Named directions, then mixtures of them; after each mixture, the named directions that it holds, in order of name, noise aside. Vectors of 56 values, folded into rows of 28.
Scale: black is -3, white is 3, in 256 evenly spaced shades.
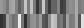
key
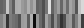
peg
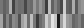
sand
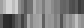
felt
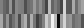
sand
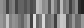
key, peg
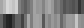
felt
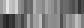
felt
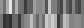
felt, sand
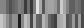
key, peg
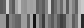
peg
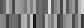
peg, sand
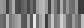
peg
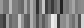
key, sand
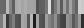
peg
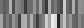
sand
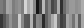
key, peg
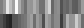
felt, peg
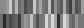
felt, sand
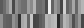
peg, sand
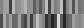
sand
